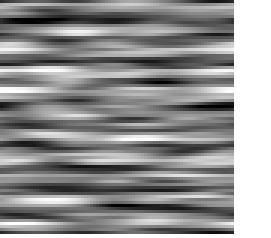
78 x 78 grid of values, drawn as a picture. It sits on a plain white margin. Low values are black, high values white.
Histogram: bell-shaped. Stripes: horizontal, repeating 11 times. Slope: none. Grain: streaks across.
